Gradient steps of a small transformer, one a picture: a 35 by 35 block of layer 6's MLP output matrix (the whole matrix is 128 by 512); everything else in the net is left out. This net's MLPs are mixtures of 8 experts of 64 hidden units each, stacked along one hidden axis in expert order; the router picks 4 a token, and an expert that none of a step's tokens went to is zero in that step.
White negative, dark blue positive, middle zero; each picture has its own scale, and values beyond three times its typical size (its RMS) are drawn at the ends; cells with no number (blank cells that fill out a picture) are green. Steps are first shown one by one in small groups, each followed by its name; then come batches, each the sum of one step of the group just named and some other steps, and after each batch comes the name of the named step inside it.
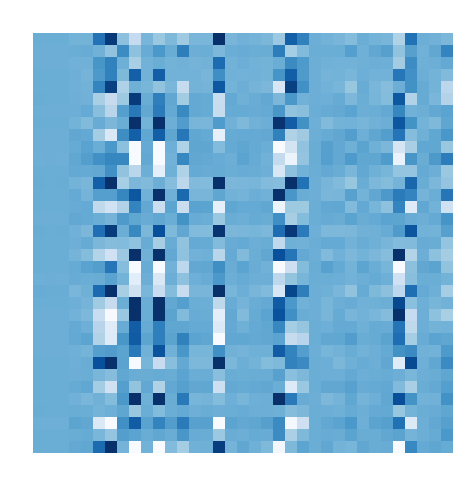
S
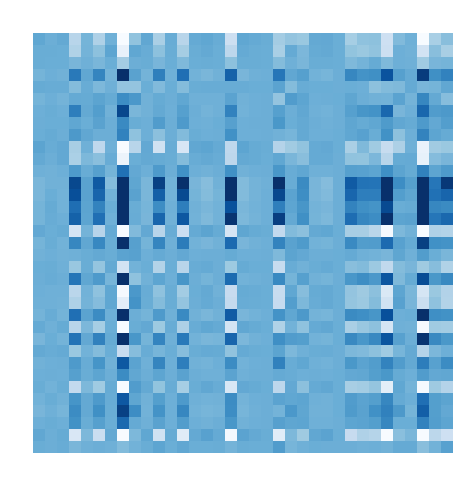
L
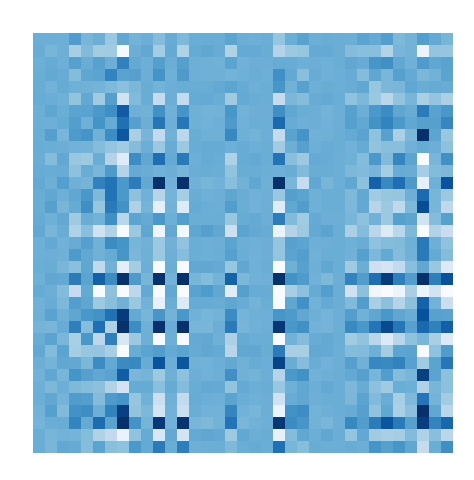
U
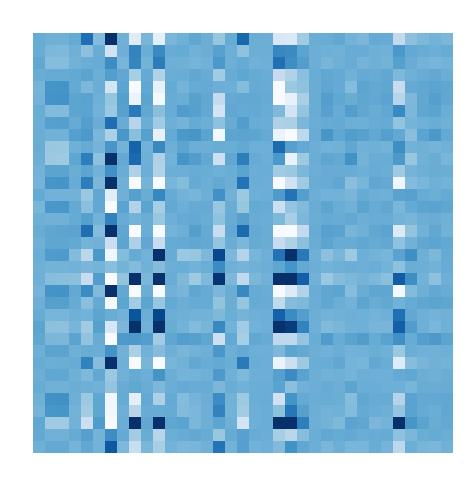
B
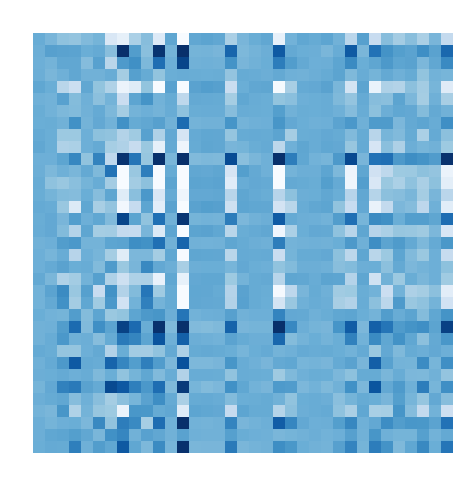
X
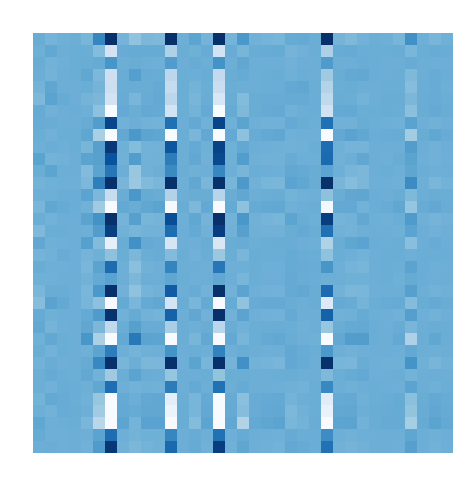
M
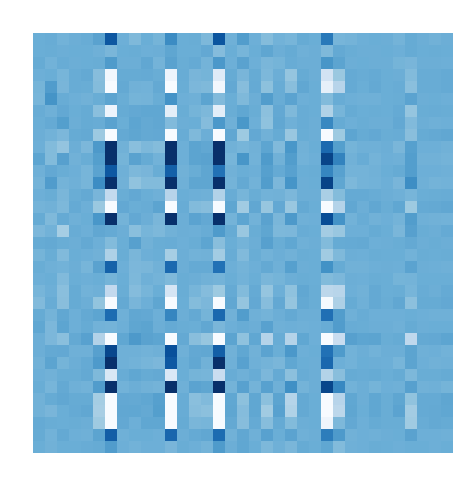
M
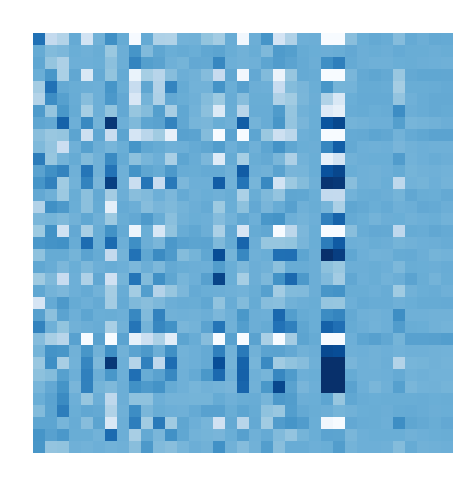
B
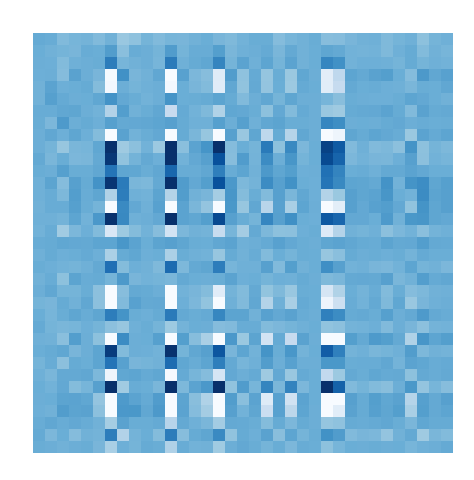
L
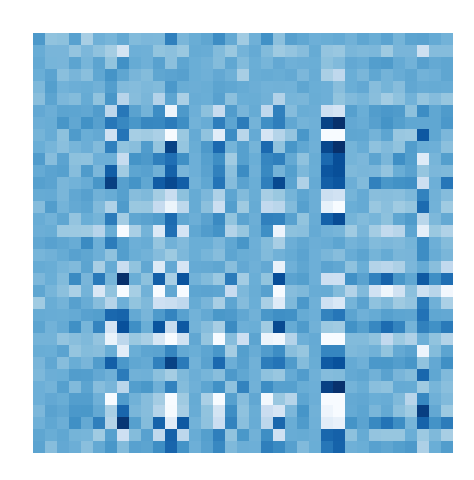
U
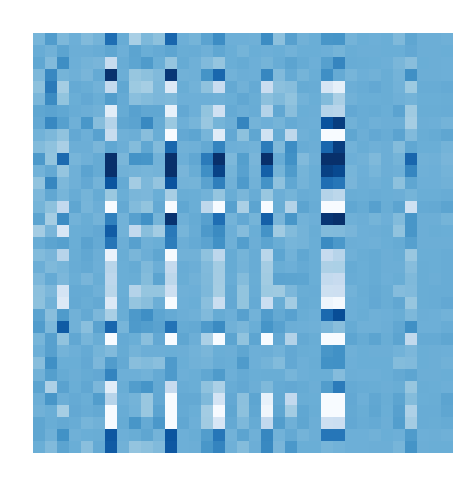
B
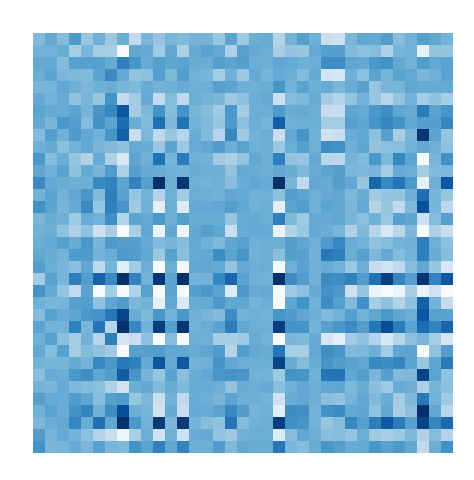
U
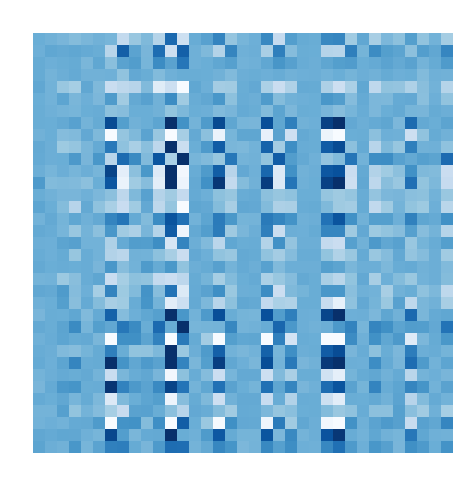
X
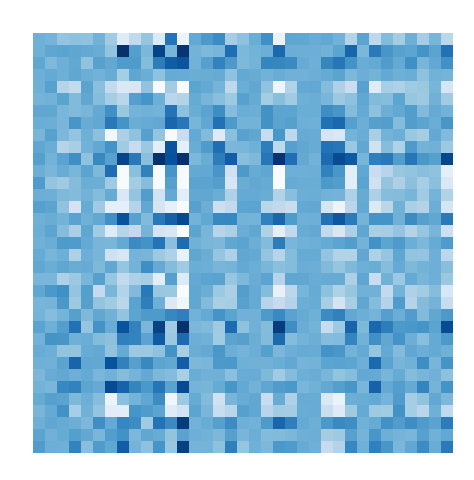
X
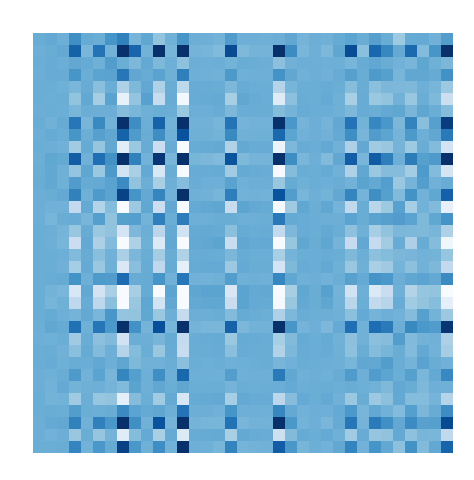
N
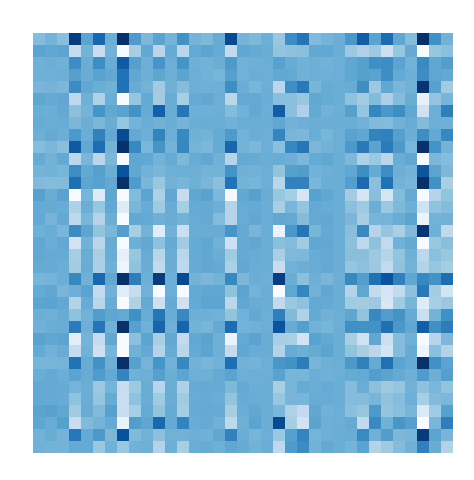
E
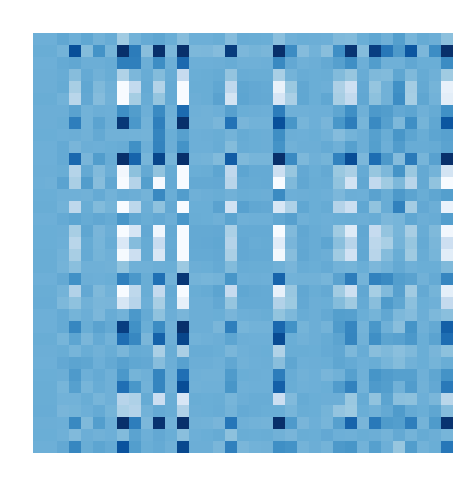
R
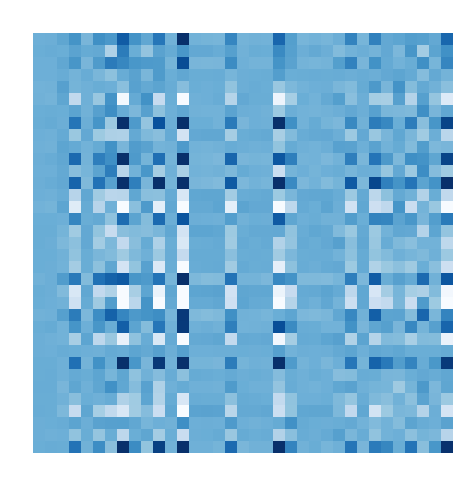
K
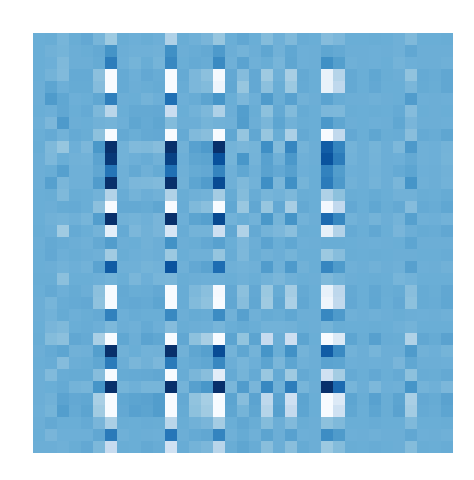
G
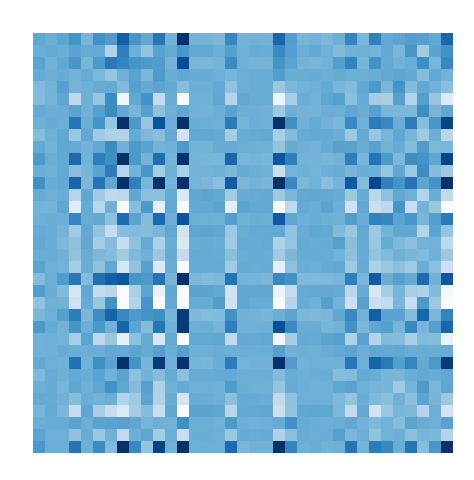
K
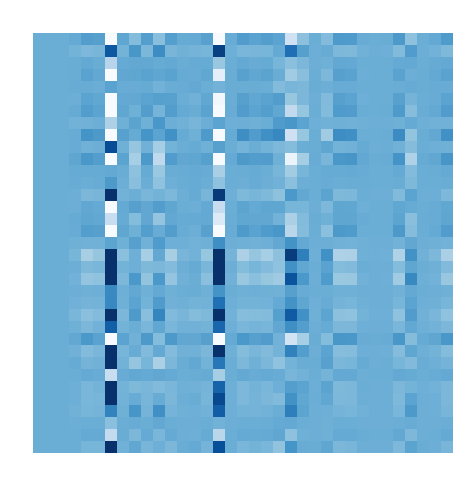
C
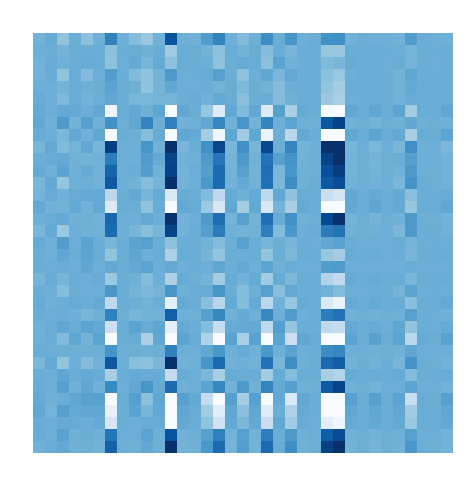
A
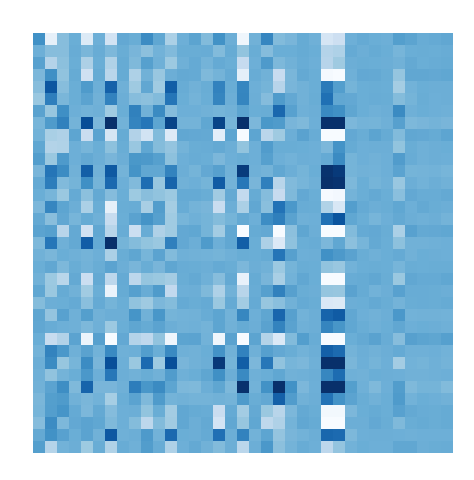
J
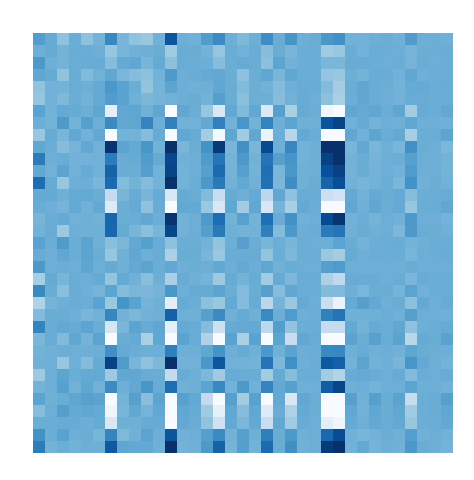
A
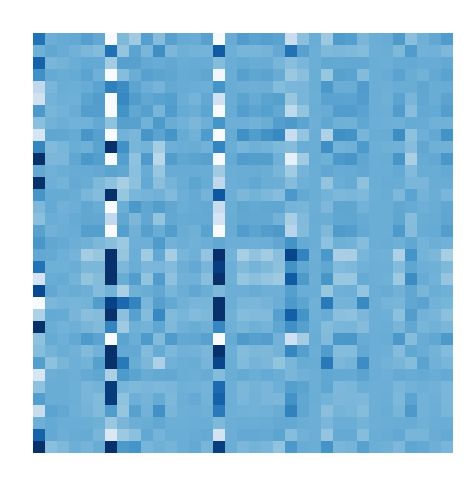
C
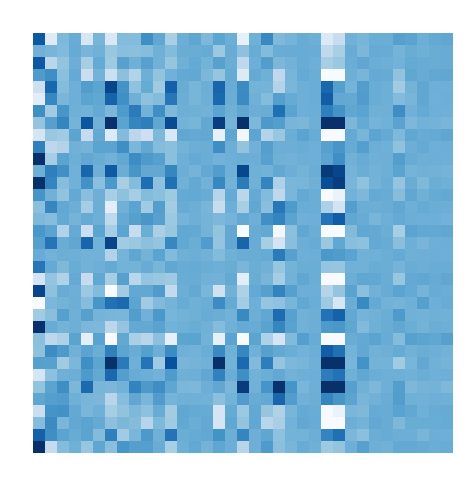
J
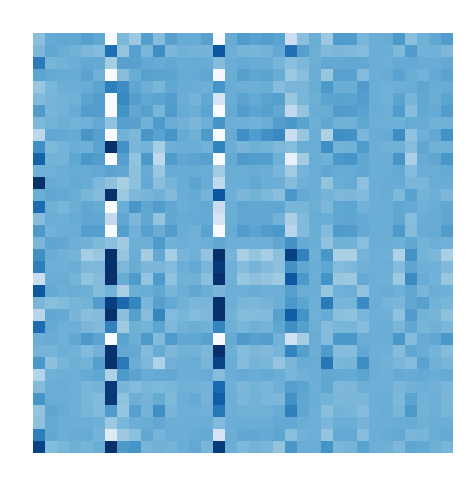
C
